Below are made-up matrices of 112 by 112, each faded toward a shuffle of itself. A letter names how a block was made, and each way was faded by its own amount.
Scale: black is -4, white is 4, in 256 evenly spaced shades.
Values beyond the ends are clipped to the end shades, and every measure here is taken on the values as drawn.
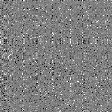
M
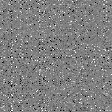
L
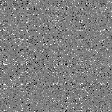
L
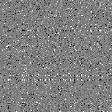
L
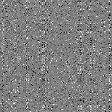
M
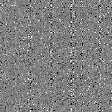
M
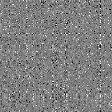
M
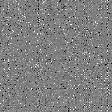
L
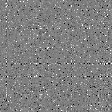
L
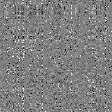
M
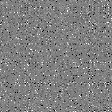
L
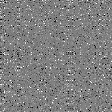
L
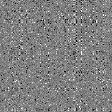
M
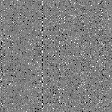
M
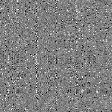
M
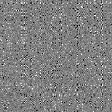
M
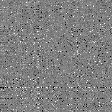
L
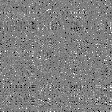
L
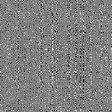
M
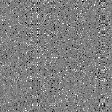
M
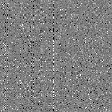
M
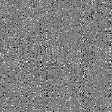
M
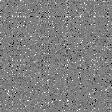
L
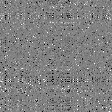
L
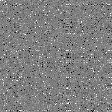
L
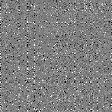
M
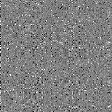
M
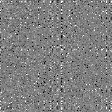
M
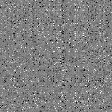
L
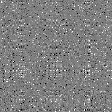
L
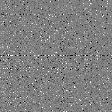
L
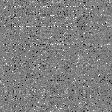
L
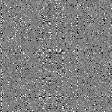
M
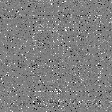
L
